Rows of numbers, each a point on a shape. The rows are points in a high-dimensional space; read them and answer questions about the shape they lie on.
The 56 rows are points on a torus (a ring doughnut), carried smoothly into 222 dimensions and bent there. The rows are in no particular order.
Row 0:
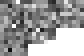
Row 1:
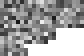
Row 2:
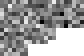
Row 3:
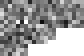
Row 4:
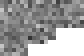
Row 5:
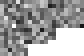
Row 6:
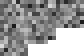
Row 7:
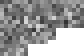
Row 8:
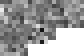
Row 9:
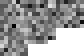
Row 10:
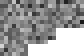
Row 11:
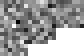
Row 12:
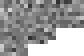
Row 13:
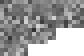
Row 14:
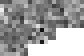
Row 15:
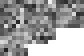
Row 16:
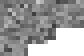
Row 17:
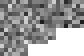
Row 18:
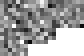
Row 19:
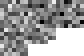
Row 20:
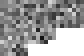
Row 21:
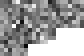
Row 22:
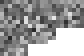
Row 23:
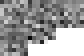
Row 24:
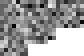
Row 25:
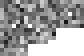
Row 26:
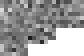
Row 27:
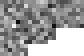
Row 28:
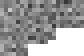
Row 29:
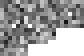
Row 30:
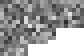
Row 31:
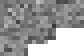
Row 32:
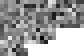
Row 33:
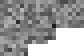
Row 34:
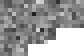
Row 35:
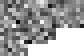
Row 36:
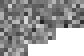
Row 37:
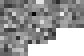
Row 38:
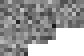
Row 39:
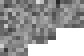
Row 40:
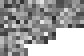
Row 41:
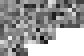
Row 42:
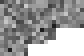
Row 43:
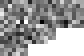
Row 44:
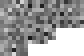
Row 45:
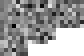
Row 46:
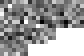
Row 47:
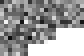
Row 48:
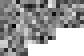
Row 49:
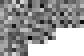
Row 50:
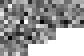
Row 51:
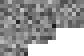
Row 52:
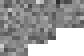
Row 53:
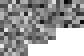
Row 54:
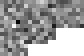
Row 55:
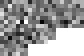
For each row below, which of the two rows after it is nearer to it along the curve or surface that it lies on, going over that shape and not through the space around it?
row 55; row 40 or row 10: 10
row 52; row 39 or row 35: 39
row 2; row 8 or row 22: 22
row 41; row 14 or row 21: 14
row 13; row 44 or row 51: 44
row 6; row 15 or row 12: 12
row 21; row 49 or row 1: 49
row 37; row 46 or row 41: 41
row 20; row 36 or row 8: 8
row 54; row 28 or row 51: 51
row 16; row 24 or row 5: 5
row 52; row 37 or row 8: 37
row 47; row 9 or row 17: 17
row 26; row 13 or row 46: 13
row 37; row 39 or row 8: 39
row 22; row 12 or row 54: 12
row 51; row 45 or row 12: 12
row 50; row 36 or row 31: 36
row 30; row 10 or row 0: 10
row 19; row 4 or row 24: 24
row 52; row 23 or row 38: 38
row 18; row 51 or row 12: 51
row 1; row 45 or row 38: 38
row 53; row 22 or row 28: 22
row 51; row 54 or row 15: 54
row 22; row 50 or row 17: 17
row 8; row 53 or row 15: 53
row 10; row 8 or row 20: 8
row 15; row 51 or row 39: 39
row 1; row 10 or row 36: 10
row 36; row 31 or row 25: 25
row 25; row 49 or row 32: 49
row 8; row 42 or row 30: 30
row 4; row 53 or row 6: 6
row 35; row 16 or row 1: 1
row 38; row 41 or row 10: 41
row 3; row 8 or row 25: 25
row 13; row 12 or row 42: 12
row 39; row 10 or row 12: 12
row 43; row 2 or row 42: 2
